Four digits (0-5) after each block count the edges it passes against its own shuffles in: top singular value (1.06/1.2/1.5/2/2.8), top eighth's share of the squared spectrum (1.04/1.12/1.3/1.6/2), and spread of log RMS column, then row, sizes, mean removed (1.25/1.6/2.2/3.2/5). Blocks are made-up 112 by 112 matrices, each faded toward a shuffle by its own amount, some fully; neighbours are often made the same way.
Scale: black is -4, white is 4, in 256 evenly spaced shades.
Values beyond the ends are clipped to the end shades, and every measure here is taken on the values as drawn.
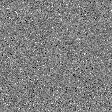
0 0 0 1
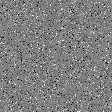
1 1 0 0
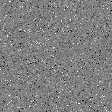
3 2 0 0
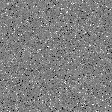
0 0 0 0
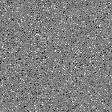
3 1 0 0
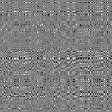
5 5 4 4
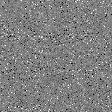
3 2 0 1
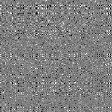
5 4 3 3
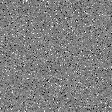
2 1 0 0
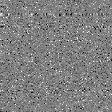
4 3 1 2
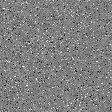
2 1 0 0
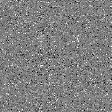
3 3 2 2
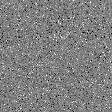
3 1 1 0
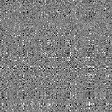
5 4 3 3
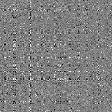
5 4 3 3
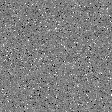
0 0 0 0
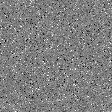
0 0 1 0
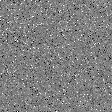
0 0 0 0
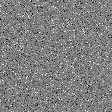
2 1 0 0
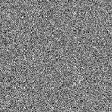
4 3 2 2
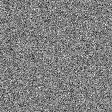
0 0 0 0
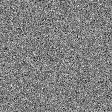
0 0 0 0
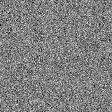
2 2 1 0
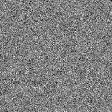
3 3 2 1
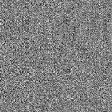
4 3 2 2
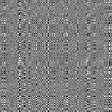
5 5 4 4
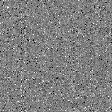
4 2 1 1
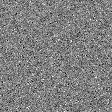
1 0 0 0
